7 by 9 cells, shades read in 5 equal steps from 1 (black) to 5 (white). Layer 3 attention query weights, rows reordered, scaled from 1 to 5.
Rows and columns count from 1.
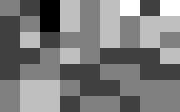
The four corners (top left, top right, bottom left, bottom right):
3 5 3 3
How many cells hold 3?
25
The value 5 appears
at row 1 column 7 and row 1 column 9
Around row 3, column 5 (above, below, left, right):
3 3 3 4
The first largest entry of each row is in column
7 4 2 4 2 2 2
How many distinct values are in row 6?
3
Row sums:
29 28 28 24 22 27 27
